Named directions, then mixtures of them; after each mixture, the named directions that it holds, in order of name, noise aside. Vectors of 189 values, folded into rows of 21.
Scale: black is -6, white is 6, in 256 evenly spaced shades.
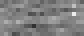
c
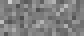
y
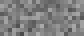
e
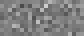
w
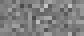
w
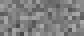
e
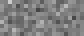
e, y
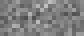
c, e, w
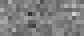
c, e, y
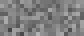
e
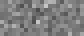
w, y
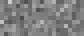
y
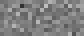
w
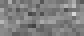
c, y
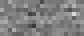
c, e, y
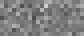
w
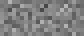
w, y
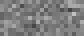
c, e, w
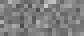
w, y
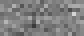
c, e, w
